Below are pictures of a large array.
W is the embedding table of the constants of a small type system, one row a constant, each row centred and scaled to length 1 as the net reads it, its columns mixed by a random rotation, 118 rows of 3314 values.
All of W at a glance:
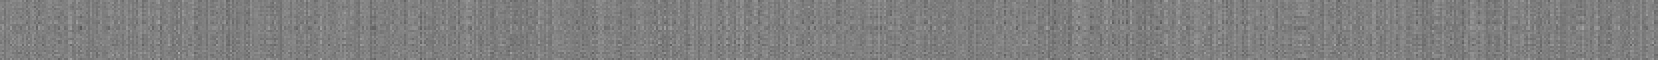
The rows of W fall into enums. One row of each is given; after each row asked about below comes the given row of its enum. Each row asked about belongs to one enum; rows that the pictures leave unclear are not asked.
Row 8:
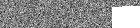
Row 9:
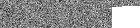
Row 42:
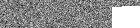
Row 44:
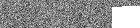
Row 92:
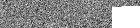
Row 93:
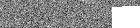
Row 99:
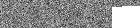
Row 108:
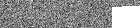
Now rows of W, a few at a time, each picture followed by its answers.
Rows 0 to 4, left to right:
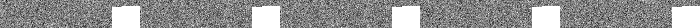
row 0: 92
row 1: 99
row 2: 99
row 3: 9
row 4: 93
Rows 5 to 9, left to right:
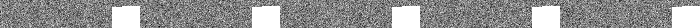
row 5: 99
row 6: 42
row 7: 44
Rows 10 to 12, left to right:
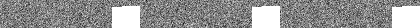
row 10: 44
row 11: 92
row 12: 99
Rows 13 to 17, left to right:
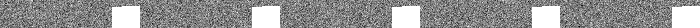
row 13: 108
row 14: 9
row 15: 44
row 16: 93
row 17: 42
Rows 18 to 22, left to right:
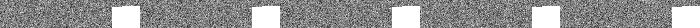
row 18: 8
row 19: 9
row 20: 9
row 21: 99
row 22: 93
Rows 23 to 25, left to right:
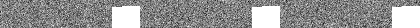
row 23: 99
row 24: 93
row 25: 92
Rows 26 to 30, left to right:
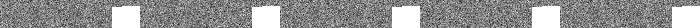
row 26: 99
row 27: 8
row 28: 99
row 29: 9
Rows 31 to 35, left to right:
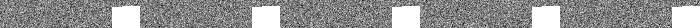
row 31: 8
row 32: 42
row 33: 42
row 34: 92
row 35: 8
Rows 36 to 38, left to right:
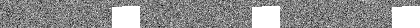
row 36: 9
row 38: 93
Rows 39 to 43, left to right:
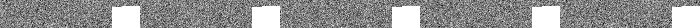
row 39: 92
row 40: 44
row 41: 99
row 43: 92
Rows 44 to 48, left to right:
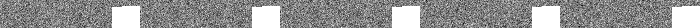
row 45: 99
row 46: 99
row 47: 92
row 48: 42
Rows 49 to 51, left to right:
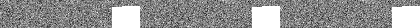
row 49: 9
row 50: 93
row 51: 93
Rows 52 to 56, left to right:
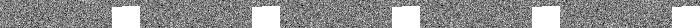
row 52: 93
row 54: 42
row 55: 42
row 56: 92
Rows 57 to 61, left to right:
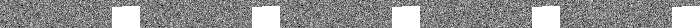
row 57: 42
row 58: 42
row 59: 42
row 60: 8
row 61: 108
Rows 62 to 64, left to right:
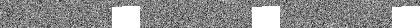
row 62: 9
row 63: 93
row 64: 92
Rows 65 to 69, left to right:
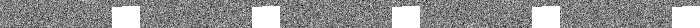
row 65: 93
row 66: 8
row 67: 42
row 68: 92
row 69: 99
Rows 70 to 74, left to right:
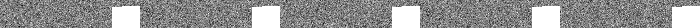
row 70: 42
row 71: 9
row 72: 92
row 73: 9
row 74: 99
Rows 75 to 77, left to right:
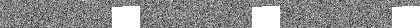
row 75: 93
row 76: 108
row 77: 9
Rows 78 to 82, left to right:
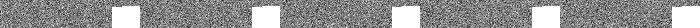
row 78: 99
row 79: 9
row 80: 92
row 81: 9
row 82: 92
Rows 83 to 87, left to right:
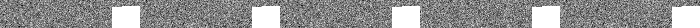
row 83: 42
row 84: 92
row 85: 42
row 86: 99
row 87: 92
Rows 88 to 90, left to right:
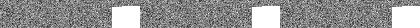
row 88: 9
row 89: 9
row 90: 9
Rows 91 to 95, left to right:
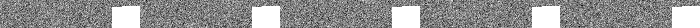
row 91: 44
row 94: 108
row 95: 42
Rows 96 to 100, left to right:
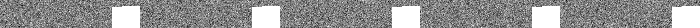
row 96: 42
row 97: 9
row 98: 93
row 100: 92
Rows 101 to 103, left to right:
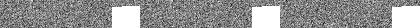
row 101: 108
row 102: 108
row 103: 92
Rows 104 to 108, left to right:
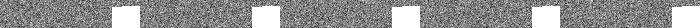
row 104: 42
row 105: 8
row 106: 93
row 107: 8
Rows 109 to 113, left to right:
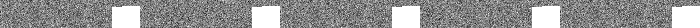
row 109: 99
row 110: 93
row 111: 99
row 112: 9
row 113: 99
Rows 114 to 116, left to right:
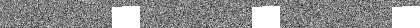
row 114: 93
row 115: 8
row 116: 42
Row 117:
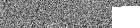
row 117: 92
